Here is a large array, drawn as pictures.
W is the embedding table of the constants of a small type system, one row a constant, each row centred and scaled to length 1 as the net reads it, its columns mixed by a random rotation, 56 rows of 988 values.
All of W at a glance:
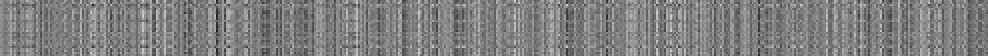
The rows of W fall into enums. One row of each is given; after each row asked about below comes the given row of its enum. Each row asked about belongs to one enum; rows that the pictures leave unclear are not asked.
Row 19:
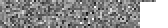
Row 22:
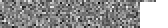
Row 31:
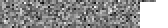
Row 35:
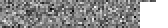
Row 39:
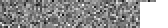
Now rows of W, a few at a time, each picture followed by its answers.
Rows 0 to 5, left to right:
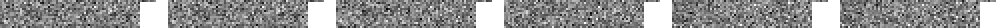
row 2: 35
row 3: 19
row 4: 39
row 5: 39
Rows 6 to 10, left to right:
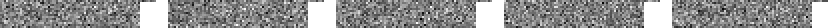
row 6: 31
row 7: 39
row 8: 19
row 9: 22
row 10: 35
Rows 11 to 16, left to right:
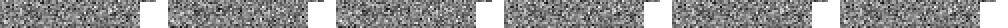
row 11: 31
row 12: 35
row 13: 35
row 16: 31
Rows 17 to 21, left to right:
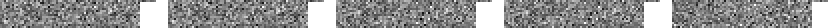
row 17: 31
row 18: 31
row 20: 19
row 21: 39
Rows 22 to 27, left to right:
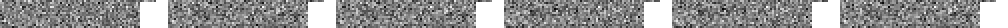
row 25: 35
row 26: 35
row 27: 31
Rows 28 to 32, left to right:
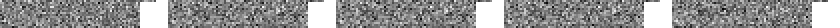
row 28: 22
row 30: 31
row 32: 35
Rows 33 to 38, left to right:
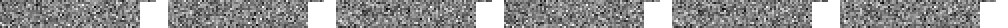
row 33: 39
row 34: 19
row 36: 39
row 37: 35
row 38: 31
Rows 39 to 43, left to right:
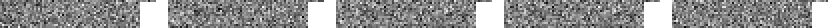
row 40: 35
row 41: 31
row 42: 31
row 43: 22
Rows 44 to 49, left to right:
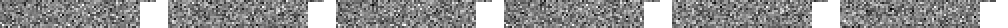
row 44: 39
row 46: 39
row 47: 39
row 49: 35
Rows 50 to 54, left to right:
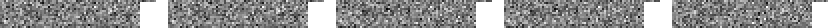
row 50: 31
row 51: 31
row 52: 35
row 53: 35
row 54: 19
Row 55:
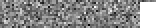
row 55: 31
